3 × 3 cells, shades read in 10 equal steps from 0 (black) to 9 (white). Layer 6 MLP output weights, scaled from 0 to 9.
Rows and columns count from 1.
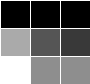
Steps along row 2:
down down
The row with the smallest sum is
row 1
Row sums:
0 11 19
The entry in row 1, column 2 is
0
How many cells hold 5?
2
